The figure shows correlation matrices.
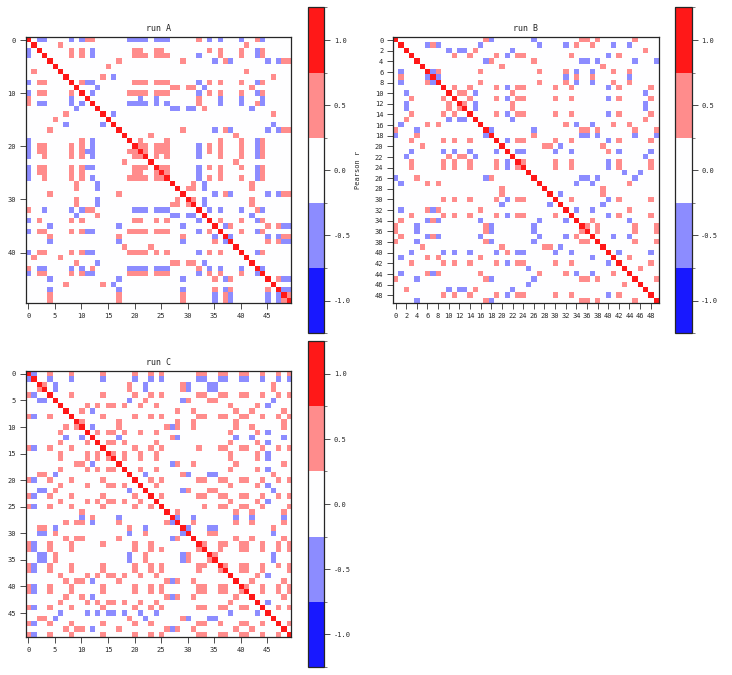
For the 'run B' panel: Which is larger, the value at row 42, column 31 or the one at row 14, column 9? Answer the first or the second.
the second
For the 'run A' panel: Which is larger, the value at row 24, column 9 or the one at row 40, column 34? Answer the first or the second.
the second
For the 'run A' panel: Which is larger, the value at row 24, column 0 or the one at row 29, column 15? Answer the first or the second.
the second
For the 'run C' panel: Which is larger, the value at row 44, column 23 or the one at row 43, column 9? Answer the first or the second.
the first
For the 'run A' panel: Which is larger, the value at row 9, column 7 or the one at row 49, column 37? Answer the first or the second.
the second
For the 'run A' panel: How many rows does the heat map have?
50
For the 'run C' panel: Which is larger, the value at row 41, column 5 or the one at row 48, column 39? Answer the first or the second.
the second
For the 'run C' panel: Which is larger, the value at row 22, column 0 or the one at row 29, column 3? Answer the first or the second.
the second
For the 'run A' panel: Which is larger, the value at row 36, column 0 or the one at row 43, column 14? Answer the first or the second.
the second
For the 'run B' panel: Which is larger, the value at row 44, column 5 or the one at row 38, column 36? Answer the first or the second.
the second
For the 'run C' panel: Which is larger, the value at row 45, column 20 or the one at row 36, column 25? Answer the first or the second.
the second
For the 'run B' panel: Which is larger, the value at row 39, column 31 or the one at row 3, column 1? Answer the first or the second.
the second
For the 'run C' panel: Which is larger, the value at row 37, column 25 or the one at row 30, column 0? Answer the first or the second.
the first
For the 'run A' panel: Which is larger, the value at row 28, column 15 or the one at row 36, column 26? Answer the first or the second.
the second
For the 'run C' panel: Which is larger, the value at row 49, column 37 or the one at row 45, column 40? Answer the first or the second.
the first
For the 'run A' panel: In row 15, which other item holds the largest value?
5
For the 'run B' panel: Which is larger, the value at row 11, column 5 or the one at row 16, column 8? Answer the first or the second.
the second
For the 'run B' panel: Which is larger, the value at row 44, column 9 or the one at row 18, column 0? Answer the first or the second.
the first
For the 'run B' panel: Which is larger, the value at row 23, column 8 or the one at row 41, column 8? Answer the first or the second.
the second
